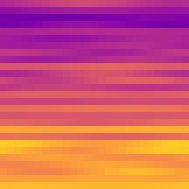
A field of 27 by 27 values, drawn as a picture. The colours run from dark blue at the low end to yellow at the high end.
Calmest part: top right. Slope: up to the bottom. Grain: streaks across.
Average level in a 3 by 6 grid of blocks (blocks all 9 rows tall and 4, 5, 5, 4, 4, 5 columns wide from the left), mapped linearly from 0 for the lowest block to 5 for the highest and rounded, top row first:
000000
222222
555555
